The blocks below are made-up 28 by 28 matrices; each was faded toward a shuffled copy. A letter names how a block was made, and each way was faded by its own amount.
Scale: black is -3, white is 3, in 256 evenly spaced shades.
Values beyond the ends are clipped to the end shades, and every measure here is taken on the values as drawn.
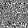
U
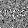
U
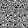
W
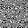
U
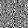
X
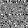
W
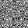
W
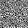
W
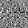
W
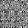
W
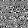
U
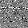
U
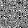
W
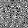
W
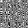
X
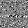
U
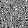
U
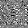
W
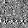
W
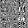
X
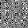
X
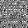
W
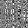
X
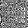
X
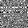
W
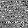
U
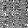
X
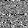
U
